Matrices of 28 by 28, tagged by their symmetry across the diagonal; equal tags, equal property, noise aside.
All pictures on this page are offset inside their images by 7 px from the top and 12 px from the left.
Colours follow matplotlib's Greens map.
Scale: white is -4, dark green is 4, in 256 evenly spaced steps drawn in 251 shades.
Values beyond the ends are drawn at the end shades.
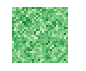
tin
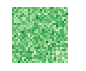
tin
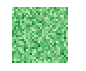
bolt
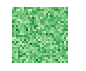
bolt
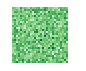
tin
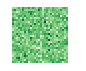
bolt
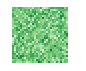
tin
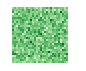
bolt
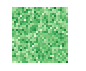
tin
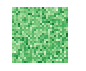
tin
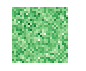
tin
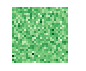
bolt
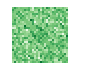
tin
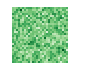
bolt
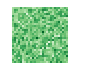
tin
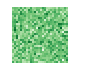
bolt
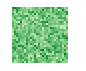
bolt
